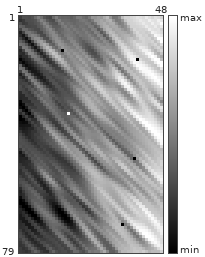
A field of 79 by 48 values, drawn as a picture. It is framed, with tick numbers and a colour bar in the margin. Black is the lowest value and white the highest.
Grain: diagonal, down to the right. Lone odd cells: 5, 1 higher and 4 lower than their neighbours. Slope: up to the right. Ninth with the lowest average: bottom left.
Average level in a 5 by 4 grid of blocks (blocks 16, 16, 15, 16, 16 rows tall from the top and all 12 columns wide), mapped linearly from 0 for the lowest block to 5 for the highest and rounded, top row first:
1235 | 0245 | 0234 | 0134 | 0135
